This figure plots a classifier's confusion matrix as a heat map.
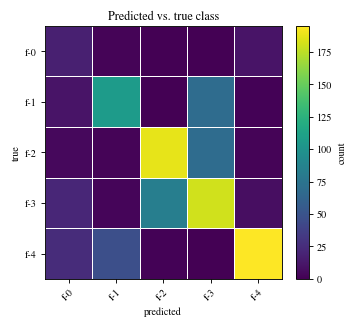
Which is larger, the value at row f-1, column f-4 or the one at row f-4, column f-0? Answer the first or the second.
the second
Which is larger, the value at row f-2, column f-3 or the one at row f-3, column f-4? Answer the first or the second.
the first
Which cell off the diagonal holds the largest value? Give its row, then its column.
f-3, f-2
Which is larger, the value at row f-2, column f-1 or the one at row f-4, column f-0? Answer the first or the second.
the second
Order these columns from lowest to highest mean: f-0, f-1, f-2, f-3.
f-0, f-1, f-2, f-3
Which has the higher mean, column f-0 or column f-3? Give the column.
f-3
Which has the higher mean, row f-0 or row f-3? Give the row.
f-3
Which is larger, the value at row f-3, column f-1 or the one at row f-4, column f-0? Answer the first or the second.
the second
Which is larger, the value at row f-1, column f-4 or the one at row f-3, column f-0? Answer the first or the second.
the second
